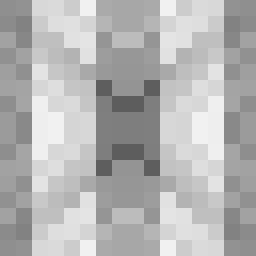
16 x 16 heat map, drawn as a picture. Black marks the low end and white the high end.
Values change most from cell to cell in the centre. On average the colour sits 70% of the way up the scale. Its left and right halves mirror each other, and so do its top and bottom. The ninth with the lowest average is the centre. Upright stripes repeat 2 times across the table.
